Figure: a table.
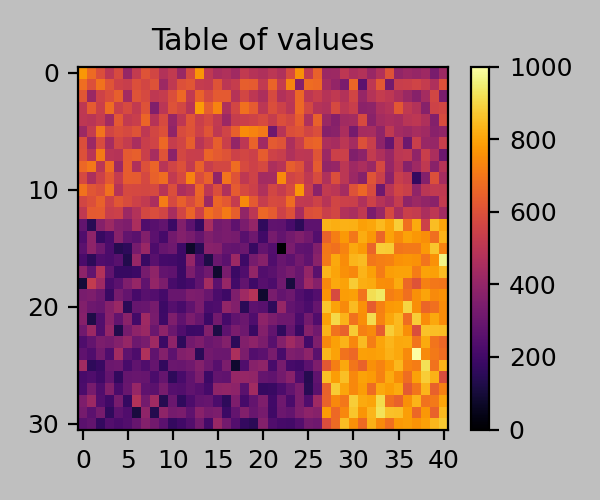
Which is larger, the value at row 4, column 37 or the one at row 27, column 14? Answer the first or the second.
the first
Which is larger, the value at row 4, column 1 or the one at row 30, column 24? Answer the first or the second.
the first
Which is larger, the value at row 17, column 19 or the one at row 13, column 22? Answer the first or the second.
the first
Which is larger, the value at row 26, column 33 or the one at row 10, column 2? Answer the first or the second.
the first
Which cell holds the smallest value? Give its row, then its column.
15, 22
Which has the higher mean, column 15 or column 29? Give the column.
29
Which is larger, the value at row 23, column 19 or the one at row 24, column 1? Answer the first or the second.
the first
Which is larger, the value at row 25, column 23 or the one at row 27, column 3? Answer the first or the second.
the second
